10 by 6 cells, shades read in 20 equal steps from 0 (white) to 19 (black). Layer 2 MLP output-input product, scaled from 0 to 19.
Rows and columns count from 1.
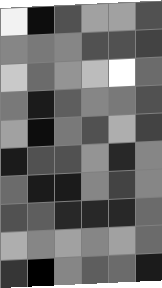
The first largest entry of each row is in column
2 6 2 2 2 1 2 3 6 2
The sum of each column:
93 144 114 101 100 122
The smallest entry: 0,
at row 3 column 5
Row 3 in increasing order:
0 4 5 8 11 11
